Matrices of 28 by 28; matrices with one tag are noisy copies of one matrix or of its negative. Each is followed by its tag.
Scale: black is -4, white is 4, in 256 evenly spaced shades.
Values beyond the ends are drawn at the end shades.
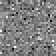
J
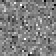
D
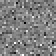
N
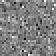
D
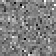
D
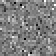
D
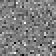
N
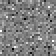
J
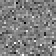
N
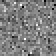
D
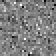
D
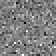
N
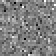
D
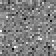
J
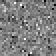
D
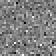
N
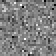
D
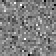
D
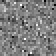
D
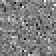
D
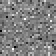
J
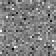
J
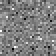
J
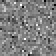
D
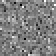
D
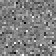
N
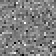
N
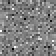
J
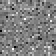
J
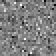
D
